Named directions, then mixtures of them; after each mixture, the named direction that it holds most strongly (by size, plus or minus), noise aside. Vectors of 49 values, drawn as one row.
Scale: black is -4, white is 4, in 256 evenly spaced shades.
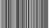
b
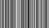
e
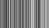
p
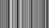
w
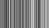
p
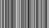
e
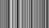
w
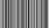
b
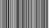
b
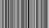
e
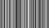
e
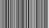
b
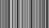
w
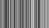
p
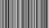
e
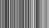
p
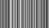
w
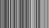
p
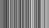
p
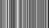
b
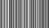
e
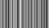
w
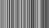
p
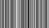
e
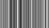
w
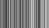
p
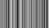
w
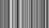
w
